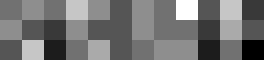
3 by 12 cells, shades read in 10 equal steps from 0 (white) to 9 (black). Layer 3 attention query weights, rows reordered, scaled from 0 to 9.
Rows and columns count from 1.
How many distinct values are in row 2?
5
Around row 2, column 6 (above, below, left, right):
6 6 6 4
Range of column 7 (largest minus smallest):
1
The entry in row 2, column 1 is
4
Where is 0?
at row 1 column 9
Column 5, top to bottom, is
4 6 3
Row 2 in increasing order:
3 4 4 4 5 5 6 6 6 6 7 7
